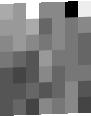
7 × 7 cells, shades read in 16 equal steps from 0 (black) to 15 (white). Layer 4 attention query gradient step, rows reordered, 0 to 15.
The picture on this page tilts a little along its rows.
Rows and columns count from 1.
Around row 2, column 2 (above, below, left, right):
9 9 9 10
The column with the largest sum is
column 3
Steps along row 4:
down down up down same down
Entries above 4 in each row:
6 7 7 7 6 7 5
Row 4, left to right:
7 6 5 9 7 7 6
